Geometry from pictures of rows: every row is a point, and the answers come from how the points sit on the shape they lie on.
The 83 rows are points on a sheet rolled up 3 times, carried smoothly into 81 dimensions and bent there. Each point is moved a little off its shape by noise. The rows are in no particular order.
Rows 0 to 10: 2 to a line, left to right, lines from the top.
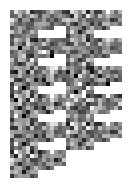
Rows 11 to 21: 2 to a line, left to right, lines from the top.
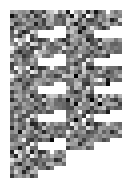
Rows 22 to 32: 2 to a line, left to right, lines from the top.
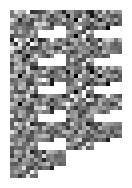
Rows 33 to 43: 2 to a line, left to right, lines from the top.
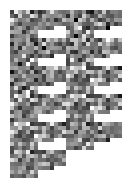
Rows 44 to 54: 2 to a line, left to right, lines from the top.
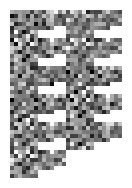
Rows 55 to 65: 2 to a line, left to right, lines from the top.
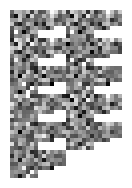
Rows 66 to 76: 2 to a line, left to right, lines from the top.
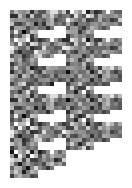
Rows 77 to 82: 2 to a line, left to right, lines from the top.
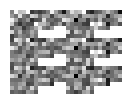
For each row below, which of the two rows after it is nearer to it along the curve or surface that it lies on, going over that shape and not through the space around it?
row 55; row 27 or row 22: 27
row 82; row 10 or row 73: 10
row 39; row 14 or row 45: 45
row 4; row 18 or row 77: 18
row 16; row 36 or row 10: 10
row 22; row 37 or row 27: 27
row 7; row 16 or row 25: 16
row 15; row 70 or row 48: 48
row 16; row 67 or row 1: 67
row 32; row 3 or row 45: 3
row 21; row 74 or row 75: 75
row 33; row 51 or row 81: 81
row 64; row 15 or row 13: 15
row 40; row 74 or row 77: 77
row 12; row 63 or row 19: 63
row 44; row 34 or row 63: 34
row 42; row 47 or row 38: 47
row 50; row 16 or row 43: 16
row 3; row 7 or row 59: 59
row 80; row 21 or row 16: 16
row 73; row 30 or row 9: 9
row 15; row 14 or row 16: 16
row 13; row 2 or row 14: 2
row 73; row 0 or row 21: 21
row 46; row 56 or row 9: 56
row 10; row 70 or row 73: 73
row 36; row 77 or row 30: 30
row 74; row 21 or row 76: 76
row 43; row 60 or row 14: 60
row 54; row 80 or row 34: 80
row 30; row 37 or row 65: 65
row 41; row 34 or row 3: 34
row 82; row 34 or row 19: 34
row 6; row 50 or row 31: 50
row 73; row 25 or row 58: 25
